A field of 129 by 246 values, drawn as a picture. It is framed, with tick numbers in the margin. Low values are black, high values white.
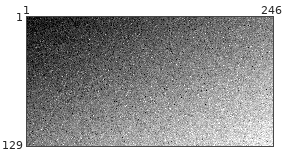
Grain: fine. Stripes: none. Histogram: bell-shaped. Slope: up to the bottom right. Ninth with the lowest average: top left. Ninth with the highest average: bottom right.
